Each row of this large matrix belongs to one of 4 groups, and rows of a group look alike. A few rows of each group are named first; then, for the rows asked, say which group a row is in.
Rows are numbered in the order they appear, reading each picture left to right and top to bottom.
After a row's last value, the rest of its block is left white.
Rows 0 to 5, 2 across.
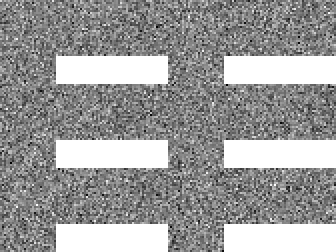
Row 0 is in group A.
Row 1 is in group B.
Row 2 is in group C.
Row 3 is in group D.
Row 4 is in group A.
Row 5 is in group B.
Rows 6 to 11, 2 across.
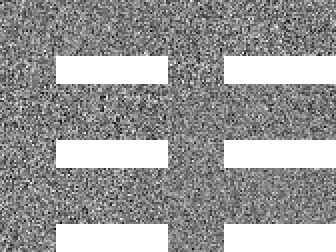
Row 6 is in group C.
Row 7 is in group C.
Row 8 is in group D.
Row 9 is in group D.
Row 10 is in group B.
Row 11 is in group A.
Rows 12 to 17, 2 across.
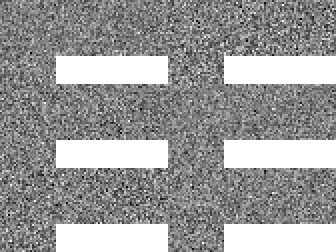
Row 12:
C
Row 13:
A
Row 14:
D
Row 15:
A
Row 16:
C
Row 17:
A
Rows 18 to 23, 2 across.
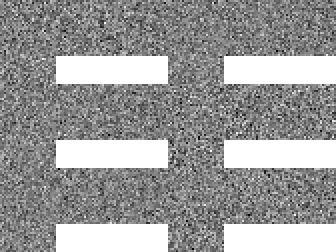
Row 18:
D
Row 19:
D
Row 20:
D
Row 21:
B
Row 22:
D
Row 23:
A
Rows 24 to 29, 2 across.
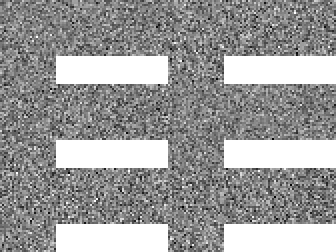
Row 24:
A
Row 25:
A
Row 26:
C
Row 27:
A
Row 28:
B
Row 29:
D
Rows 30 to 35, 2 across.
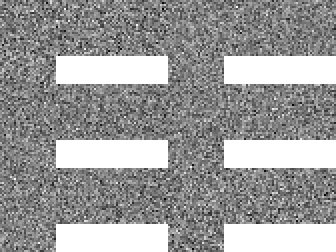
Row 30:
D
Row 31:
B
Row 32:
D
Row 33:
A
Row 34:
D
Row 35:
A
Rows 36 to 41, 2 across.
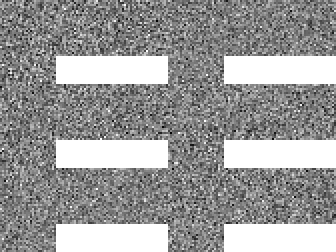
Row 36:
C
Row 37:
D
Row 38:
C
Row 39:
A
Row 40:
B
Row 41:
D
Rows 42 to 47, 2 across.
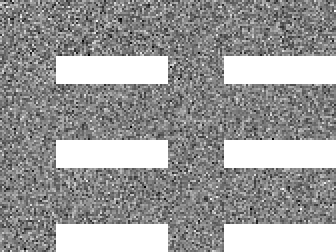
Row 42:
B
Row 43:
C
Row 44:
B
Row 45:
A
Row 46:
A
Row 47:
B
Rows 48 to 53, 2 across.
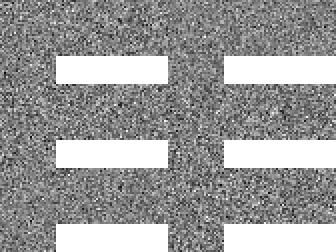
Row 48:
B
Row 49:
A
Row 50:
B
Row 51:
C
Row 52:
B
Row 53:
C
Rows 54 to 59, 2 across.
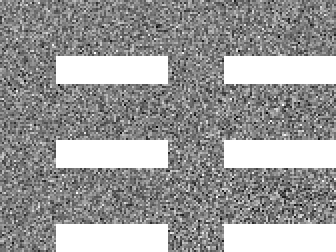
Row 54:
A
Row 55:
B
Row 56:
D
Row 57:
C
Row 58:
C
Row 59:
C
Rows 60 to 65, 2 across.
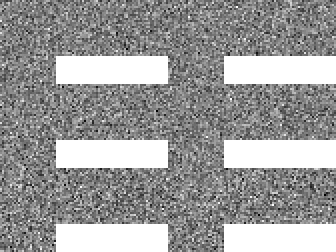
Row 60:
C
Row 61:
B
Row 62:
A
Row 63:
C
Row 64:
C
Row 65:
A
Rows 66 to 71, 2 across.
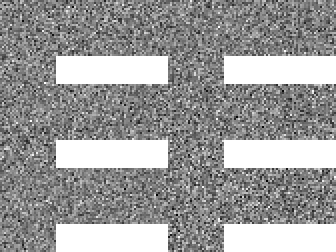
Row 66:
B
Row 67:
C
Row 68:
A
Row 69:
C
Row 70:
A
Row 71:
C
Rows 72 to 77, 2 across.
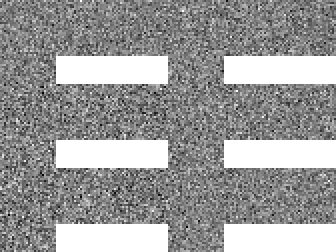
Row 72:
A
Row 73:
D
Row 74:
D
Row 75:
B
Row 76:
C
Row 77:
B
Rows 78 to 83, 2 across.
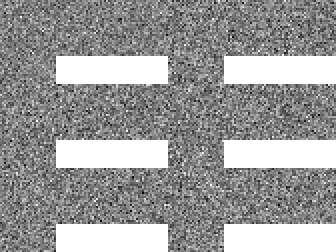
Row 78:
B
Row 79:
D
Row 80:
A
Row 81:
C
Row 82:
B
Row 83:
B
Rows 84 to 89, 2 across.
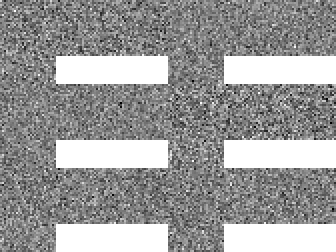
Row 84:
D
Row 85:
A
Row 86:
B
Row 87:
D
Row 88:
D
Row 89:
C
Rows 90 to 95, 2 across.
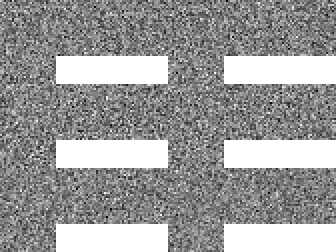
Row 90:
D
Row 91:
D
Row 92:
A
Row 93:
B
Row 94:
A
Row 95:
C
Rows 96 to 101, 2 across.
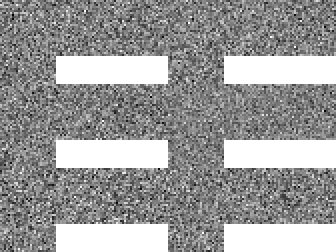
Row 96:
B
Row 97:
A
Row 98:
C
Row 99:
A
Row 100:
C
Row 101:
C
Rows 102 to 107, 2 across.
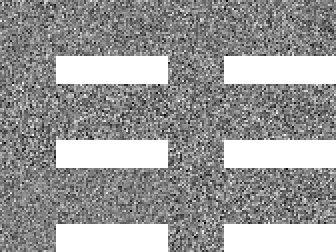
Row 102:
C
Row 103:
D
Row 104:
A
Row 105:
C
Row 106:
B
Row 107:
C
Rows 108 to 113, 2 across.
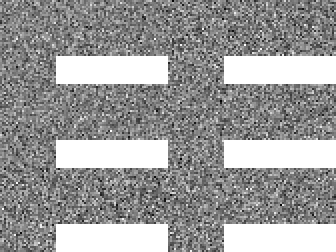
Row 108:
A
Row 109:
D
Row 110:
A
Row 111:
C
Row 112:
D
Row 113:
C
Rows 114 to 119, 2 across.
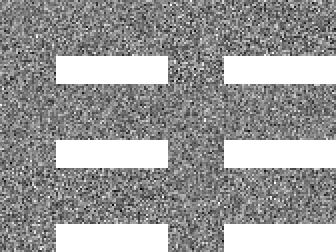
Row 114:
A
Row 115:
C
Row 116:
C
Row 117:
A
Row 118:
C
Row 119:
A
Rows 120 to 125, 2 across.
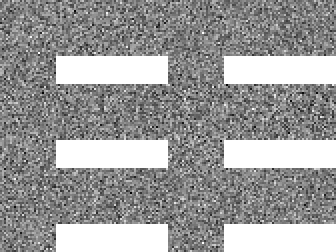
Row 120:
A
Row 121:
C
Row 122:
D
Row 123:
D
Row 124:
D
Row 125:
A
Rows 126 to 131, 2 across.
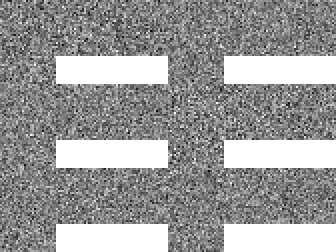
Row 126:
C
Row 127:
A
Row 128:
A
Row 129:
B
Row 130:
B
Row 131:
C
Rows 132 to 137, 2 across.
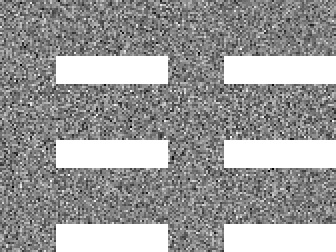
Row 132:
D
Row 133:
B
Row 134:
B
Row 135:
B
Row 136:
B
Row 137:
B
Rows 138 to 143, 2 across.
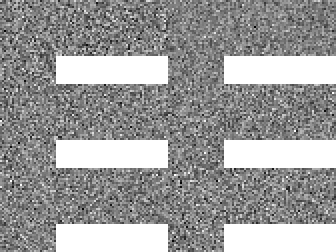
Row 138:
A
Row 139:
A
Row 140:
B
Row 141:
A
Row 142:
B
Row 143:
B
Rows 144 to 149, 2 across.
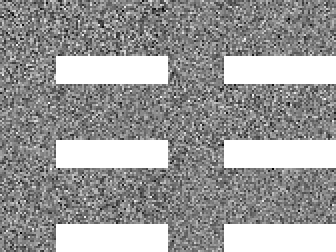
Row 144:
D
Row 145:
B
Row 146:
B
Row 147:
B
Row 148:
D
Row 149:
B
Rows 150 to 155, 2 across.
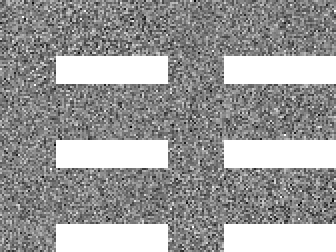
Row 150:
A
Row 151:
C
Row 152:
B
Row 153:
C
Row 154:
D
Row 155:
D
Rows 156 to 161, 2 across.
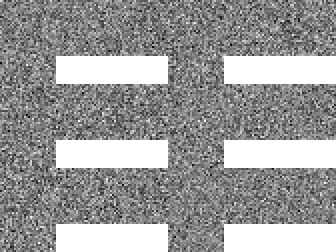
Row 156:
D
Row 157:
C
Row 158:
C
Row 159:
A
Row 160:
D
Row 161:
B
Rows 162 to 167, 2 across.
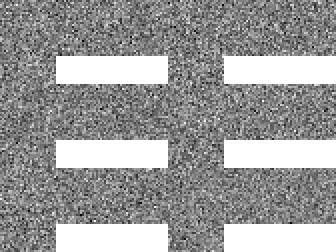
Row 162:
B
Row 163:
C
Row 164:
C
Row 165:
A
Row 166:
A
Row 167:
B
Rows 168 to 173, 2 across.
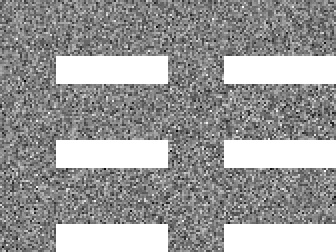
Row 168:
A
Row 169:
D
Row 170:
A
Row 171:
C
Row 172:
B
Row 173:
B
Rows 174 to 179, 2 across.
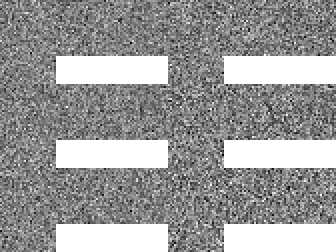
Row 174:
B
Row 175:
C
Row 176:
D
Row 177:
D
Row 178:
B
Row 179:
B
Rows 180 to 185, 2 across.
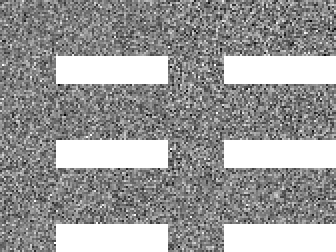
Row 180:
C
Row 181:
C
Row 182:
D
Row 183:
C
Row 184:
C
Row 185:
C
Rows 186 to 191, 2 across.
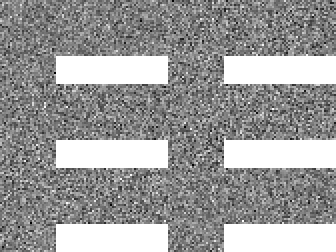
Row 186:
C
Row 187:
D
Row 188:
D
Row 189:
A
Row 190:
B
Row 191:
D
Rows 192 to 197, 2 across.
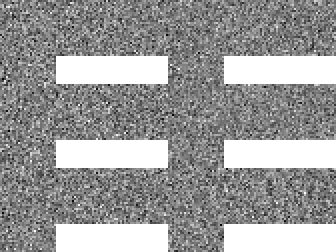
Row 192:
B
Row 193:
C
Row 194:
C
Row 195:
A
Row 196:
C
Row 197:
D
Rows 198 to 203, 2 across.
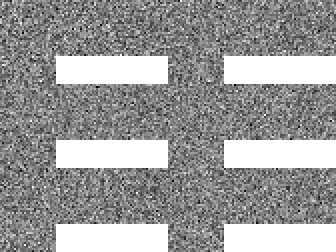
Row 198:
C
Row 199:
C
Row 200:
A
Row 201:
B
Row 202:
D
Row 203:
B
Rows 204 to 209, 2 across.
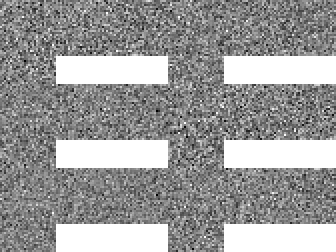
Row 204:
A
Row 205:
C
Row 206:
A
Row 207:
A
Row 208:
A
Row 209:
A
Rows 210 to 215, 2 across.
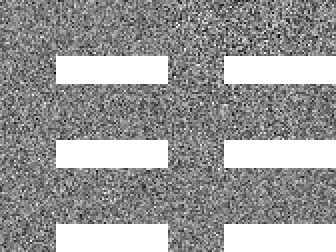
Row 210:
A
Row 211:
B
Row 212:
D
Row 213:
D
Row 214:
A
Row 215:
D
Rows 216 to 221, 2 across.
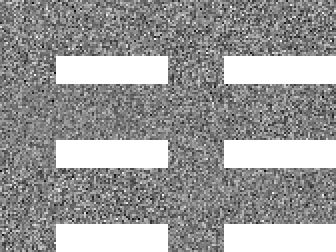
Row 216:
A
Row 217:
C
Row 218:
C
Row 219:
D
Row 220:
C
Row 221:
A
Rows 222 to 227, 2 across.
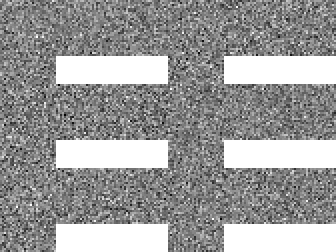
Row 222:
A
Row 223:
B
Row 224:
D
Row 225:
C
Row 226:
A
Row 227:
C
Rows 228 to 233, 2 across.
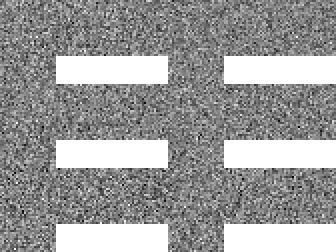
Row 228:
A
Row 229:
D
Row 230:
A
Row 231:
B
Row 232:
D
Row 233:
A
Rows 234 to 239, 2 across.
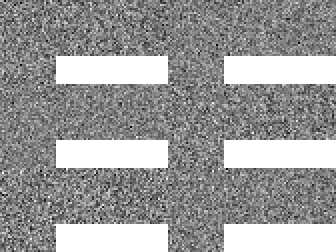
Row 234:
D
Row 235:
B
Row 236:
B
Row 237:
D
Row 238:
C
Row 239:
D
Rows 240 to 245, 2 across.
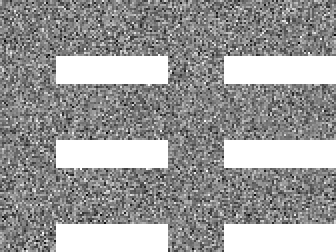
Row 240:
D
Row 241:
B
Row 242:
A
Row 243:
A
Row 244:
A
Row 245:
A
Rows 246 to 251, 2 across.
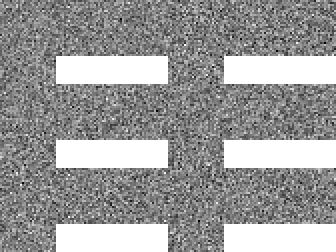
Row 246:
B
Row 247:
D
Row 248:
A
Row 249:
C
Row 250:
B
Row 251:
C
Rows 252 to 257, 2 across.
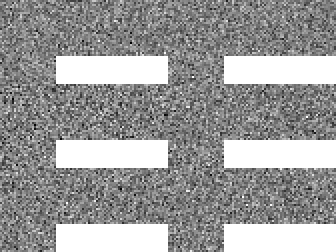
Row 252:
B
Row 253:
D
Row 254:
B
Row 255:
C
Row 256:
B
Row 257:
C
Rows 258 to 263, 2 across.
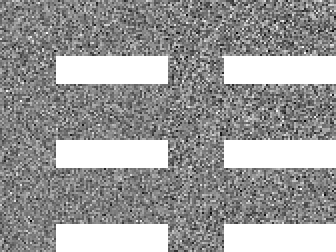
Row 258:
A
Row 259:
C
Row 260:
B
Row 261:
C
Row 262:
B
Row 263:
A
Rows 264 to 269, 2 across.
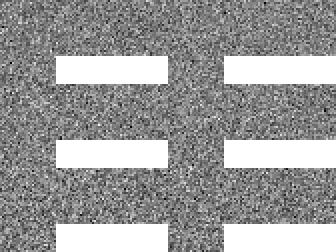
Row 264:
C
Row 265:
A
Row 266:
B
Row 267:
A
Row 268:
A
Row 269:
C
